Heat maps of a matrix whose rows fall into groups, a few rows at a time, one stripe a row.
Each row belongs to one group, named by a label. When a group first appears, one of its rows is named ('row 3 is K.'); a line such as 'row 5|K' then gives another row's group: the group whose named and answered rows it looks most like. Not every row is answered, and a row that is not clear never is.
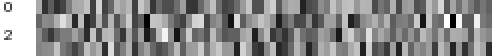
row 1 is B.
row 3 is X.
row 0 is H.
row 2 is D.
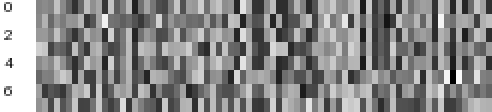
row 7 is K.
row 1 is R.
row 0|X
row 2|X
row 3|K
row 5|B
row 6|H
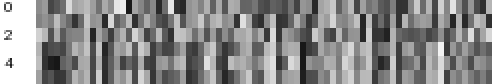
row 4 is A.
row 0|R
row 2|K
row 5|H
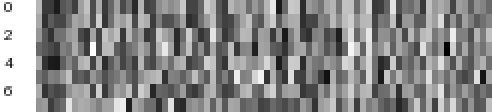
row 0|A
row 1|H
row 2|D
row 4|A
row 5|B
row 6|H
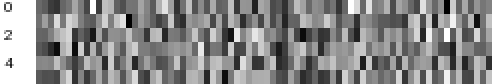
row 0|D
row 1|R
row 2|B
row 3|D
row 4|X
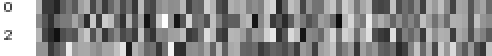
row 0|A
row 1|D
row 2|A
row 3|R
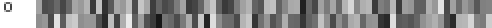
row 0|H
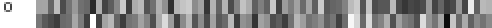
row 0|K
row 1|D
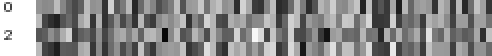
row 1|A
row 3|A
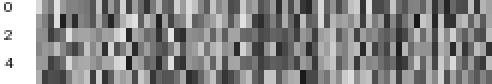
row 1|K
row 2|R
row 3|X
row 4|R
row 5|H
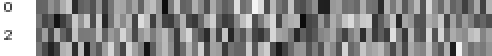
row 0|B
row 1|H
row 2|K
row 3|D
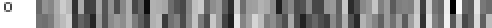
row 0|B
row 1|B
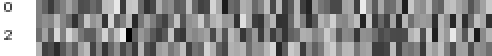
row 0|D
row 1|X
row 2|R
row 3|A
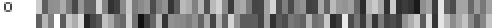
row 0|K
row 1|R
